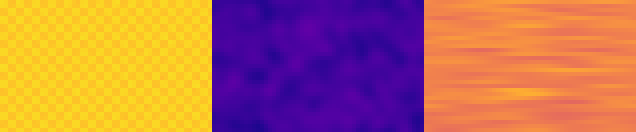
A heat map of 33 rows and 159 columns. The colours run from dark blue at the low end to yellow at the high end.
The table splits into one row of 3 panels. Panel 1,1: very high, checkered, faint in contrast. Panel 1,2: very low, blotchy, faint in contrast. Panel 1,3: high, streaked across, faint in contrast.
